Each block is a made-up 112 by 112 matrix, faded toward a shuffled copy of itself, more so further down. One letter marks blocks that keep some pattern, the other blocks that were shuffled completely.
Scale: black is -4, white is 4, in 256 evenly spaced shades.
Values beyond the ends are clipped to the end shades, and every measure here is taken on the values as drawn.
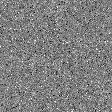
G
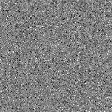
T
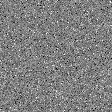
G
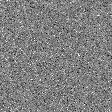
G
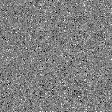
T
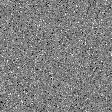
G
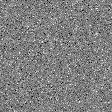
G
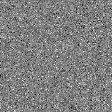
T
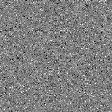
T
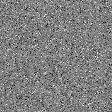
G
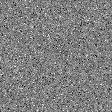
G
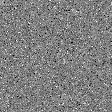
G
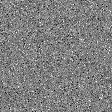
G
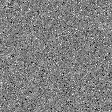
G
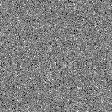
T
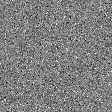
G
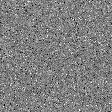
G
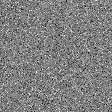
G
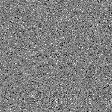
T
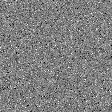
G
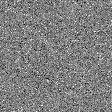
G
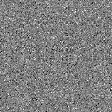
T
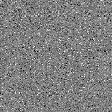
T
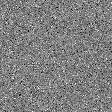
G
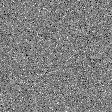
G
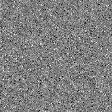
T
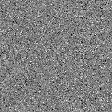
T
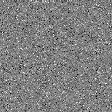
T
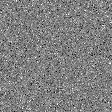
G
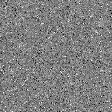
T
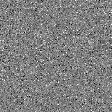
T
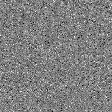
T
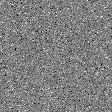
G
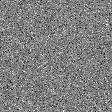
G
